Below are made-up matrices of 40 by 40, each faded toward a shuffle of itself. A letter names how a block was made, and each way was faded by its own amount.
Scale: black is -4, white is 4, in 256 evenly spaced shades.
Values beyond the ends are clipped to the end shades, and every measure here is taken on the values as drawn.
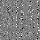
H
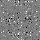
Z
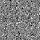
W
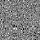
W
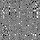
H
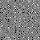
H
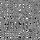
H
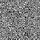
W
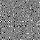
H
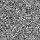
W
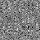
W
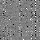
H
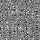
W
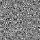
W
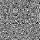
W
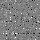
Z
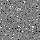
Z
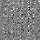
H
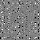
H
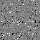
Z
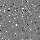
Z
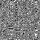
W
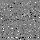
Z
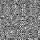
W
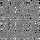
H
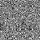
W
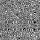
W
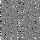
H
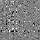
H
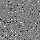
Z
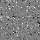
Z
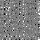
H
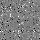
Z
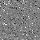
Z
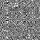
W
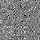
W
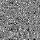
W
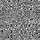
W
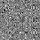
W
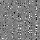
H
